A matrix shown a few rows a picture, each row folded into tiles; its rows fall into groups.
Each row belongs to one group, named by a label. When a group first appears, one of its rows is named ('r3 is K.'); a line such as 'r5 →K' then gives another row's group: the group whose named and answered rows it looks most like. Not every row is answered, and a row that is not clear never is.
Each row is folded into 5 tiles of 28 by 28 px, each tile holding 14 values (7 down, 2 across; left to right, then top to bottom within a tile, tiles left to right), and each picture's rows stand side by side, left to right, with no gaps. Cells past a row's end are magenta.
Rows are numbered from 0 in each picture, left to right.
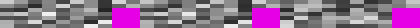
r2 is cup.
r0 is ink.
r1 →ink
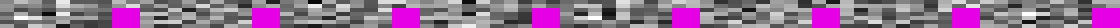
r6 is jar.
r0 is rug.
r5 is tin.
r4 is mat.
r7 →ink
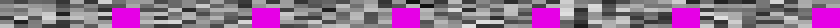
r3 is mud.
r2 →tin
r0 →cup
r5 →cup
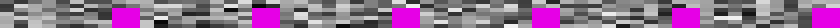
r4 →mud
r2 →rug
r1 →cup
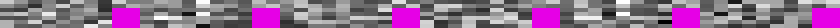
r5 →mat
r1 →rug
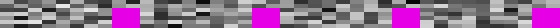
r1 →jar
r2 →tin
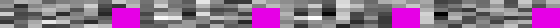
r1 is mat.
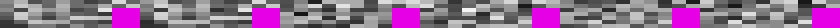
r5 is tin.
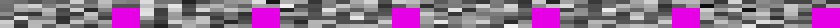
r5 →mud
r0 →cup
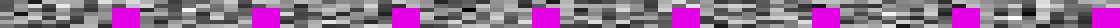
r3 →tin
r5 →cup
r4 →jar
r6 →mud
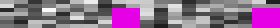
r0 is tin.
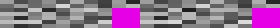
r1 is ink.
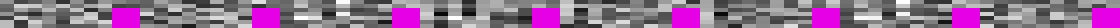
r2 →mat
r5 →jar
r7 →cup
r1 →cup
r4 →jar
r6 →mat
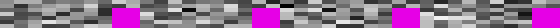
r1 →mud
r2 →mud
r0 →mud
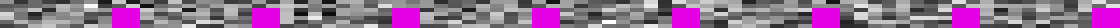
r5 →rug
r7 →jar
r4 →tin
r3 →tin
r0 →tin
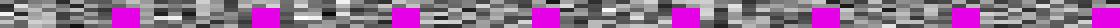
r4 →tin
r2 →mat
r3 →ink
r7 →ink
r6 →mud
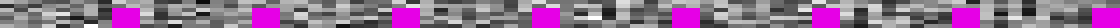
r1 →jar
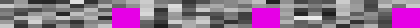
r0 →cup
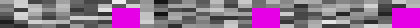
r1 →jar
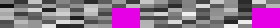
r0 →mud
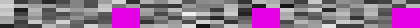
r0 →jar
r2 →mud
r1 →mud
